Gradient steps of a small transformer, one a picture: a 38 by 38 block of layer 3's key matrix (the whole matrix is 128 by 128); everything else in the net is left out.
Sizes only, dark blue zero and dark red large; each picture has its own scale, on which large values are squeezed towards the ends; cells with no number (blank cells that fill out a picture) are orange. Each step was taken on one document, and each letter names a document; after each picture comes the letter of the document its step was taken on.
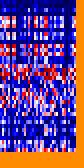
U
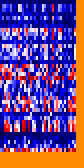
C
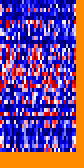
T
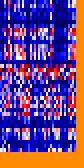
C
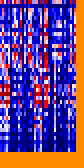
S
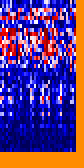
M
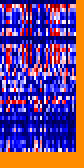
T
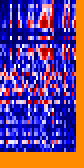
U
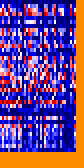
M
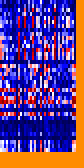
M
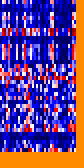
C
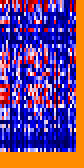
S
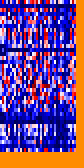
S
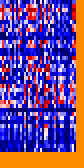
S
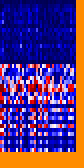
M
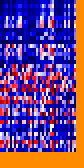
U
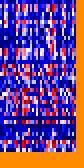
U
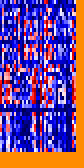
M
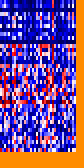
U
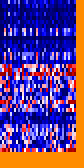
C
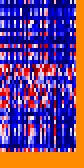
S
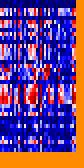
M
